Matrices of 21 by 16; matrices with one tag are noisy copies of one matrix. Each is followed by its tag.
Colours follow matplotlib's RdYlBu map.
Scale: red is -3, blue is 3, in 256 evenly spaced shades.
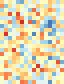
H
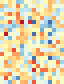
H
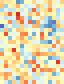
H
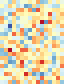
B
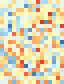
B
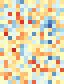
H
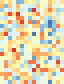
H
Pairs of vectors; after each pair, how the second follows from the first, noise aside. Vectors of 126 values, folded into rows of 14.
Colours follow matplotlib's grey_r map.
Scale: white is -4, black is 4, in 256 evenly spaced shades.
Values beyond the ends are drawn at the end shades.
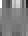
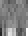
reversed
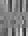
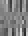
copied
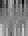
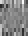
sign-scrambled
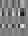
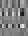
copied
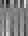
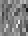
shuffled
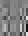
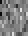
shuffled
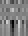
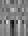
copied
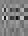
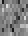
shuffled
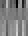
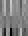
reversed
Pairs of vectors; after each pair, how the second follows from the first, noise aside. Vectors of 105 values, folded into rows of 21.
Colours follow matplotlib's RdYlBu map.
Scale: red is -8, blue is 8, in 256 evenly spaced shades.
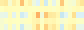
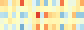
scaled up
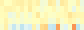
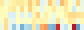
scaled up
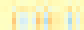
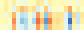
scaled up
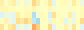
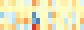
scaled up
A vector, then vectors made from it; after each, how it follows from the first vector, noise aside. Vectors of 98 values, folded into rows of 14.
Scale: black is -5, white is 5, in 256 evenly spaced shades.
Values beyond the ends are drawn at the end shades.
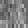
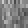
reversed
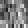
scaled up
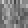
reversed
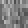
reversed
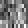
scaled up
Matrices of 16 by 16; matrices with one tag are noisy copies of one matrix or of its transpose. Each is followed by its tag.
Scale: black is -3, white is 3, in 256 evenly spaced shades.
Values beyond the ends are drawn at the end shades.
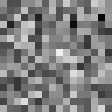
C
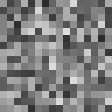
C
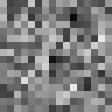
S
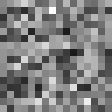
S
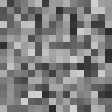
C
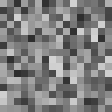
C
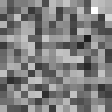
C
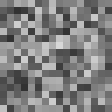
S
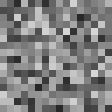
C
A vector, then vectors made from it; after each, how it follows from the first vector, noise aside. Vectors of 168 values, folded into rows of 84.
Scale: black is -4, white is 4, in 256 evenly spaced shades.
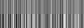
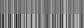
copied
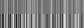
copied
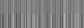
shrunk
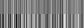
copied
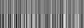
copied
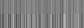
shrunk
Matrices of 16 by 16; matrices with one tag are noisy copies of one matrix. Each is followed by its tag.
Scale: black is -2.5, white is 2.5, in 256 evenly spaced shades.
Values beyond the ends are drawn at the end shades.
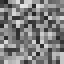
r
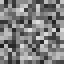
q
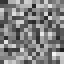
r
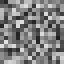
r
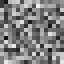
r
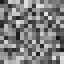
r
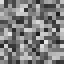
q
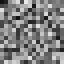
r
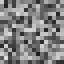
q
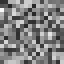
r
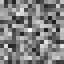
q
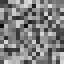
r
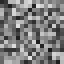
r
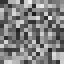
r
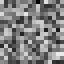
q
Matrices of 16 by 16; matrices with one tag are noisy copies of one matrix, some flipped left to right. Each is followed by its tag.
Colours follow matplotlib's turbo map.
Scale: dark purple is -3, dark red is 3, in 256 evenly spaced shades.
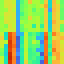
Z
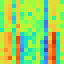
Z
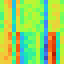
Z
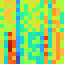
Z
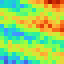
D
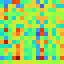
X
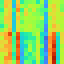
Z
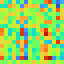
X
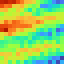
D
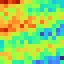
D
